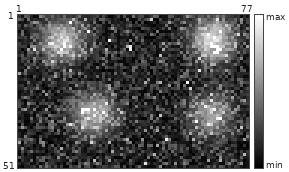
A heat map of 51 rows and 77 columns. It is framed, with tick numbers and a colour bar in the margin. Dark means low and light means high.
Average level on the scale: 30%. Histogram: skewed, a long tail of high values. Odd rows or columns: none. Bumps: four.
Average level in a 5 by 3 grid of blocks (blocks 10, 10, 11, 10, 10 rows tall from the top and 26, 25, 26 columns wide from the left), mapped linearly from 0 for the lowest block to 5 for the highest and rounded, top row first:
4 0 5 | 3 0 3 | 1 1 2 | 3 2 4 | 0 0 0
